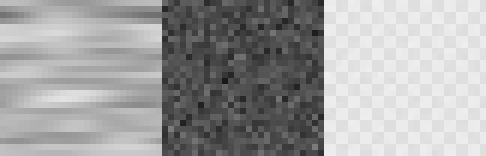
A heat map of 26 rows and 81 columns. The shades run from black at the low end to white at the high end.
The table splits into one row of 3 panels. Panel 1,1: high, streaked across. Panel 1,2: low, fine-grained. Panel 1,3: very high, checkered, faint in contrast.
